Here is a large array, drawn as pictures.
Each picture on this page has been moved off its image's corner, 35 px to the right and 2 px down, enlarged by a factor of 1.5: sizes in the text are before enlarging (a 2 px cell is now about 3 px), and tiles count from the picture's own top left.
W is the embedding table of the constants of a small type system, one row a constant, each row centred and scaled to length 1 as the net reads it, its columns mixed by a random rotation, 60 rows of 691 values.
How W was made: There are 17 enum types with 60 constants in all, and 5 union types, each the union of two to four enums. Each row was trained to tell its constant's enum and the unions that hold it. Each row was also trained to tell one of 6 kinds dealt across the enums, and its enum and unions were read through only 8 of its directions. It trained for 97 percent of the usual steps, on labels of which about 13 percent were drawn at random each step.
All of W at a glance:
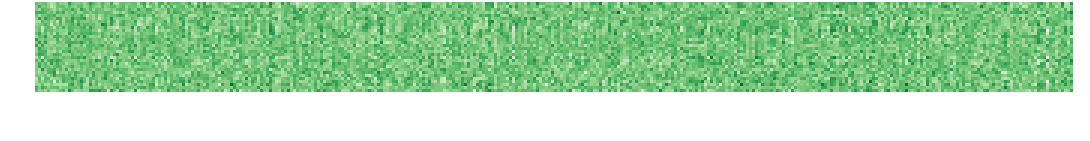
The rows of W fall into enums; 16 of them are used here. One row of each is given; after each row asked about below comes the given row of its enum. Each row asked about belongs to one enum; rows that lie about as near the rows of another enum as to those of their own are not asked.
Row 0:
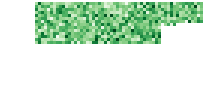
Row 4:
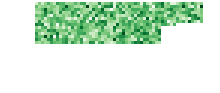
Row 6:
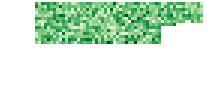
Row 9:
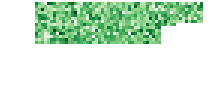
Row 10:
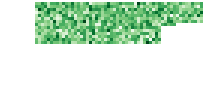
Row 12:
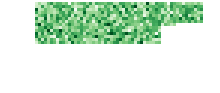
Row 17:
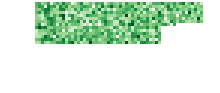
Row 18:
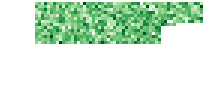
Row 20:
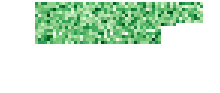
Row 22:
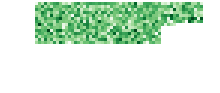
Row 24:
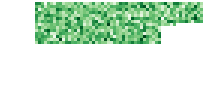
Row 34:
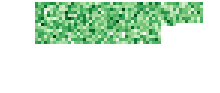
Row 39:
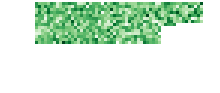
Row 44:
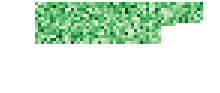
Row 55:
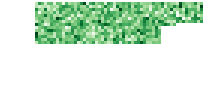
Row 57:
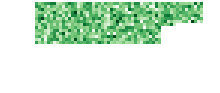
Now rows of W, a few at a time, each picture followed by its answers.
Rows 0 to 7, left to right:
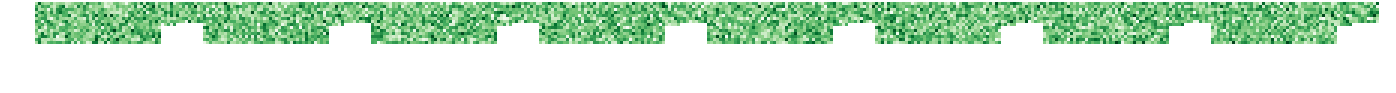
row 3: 22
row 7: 39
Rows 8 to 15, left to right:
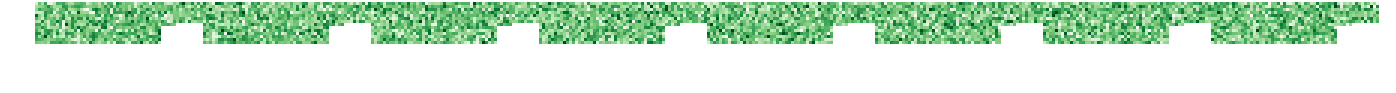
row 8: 4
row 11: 18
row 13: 10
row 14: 10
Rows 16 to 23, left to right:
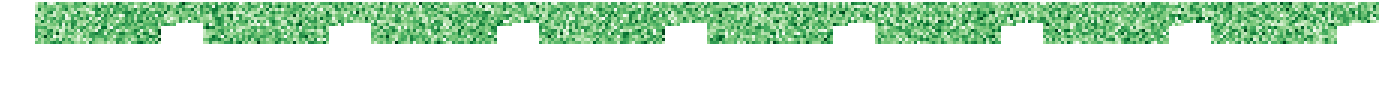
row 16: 4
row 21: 22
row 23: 57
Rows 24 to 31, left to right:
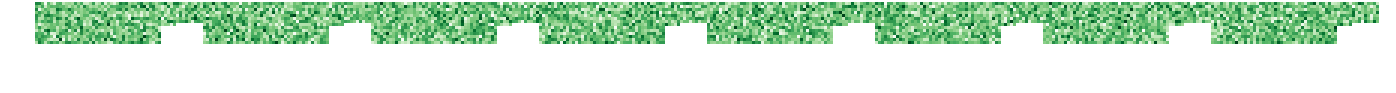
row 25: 6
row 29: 17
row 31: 18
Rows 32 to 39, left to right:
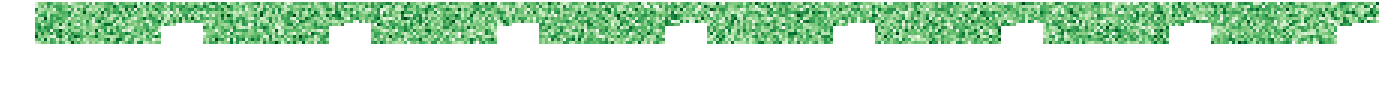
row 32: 12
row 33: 6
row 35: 6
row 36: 18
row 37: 4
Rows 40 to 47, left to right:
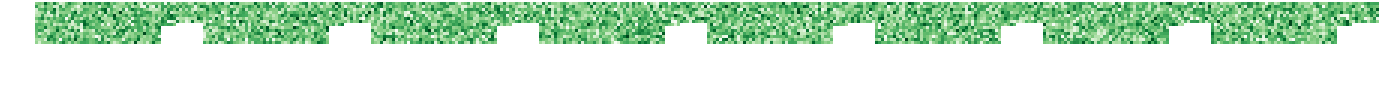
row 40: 6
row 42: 20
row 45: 34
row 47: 10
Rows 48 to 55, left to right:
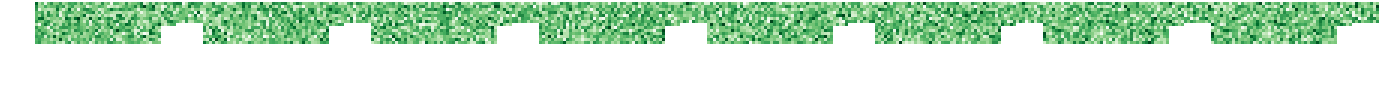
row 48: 34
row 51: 4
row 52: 22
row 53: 18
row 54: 55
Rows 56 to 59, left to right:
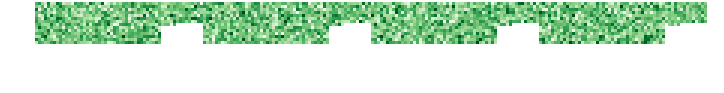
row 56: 22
